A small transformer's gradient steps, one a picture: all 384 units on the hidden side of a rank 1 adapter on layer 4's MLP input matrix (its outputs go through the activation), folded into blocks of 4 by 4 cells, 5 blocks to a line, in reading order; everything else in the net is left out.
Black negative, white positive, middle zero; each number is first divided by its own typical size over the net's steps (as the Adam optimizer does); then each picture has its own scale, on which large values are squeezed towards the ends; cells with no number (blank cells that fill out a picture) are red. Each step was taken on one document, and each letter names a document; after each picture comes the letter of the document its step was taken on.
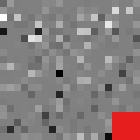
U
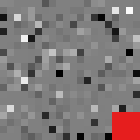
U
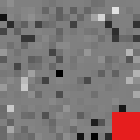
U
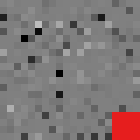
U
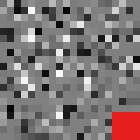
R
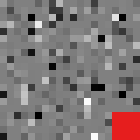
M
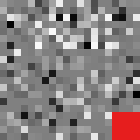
M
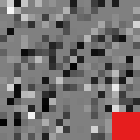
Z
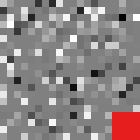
M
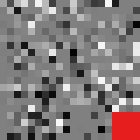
Z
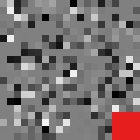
Z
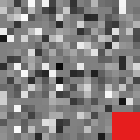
R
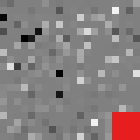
U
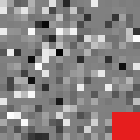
R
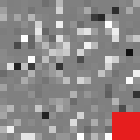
U
